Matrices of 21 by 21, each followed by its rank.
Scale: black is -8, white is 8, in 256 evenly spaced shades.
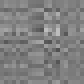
two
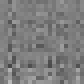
three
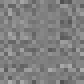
three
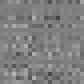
three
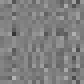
three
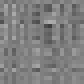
two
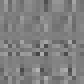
two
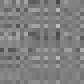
two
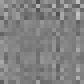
three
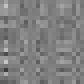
two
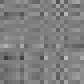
two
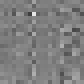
three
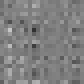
three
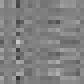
two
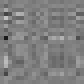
two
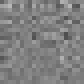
three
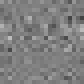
three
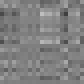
two
